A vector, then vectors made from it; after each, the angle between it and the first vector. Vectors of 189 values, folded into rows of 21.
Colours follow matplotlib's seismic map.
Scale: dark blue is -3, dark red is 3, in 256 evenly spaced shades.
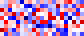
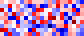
nearly parallel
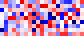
nearly opposite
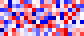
nearly opposite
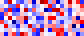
orthogonal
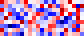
orthogonal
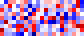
partly aligned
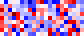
partly aligned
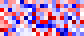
nearly parallel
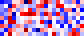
orthogonal
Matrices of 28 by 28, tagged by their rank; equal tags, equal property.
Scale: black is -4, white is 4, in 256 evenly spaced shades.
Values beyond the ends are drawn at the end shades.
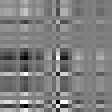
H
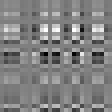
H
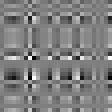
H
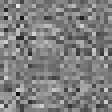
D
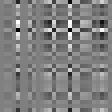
H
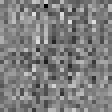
D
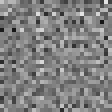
D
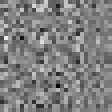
D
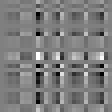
H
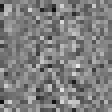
D
